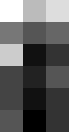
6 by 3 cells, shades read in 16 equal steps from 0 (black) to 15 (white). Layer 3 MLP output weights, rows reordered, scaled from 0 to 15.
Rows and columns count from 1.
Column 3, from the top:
13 6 3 5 3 3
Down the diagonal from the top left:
15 5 3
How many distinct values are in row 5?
3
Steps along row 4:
down up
